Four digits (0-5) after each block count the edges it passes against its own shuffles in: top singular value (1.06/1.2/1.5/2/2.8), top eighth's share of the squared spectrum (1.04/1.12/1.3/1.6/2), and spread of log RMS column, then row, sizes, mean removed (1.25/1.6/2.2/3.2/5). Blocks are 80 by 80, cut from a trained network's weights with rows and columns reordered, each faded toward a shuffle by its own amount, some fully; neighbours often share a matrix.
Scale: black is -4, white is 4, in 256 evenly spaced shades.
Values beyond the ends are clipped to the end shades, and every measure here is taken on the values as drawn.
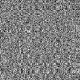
4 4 2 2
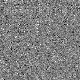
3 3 1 1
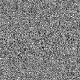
3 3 0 2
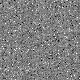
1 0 0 0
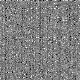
3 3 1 2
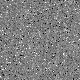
0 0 0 0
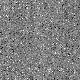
1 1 0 1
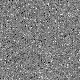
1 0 0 0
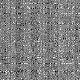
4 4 1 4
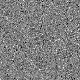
2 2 1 0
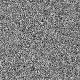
1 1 0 0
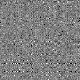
3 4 2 2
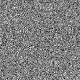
3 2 0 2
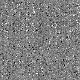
2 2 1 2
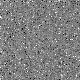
1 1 0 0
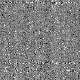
2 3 0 2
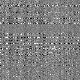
3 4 1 4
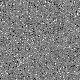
0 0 0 0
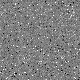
0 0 0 0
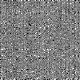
3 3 1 3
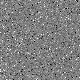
0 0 0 0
